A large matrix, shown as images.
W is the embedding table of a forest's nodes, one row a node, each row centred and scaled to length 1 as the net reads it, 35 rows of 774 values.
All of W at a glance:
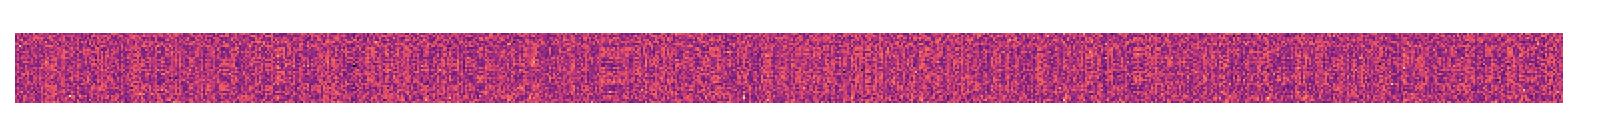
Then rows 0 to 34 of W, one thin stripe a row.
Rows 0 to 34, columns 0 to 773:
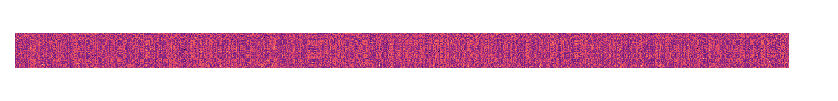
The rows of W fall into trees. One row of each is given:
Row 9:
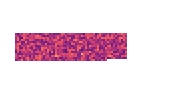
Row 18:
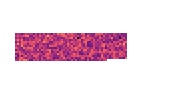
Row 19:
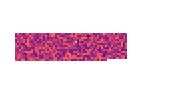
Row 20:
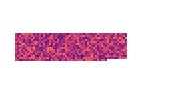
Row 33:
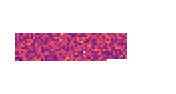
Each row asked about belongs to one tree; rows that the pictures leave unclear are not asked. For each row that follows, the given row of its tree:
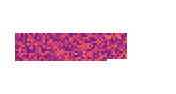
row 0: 33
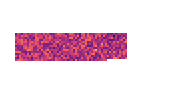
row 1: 18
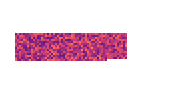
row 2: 19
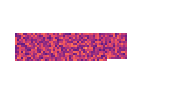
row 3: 19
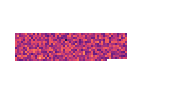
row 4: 20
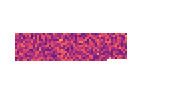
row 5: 33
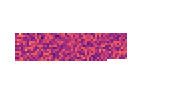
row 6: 18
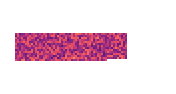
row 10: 19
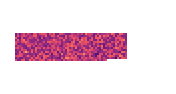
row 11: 19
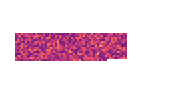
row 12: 20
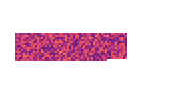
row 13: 18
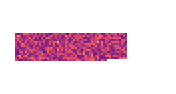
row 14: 20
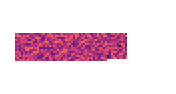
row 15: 18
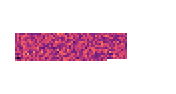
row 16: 18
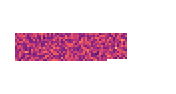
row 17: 19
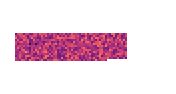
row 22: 19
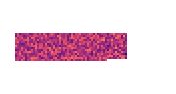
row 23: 19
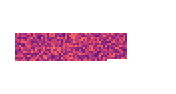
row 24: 19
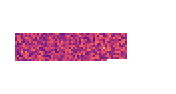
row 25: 20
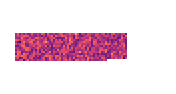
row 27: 18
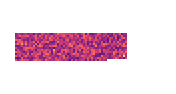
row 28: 18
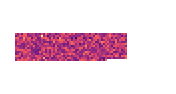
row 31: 9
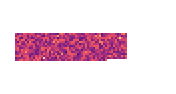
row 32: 9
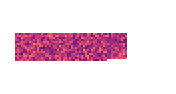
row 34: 18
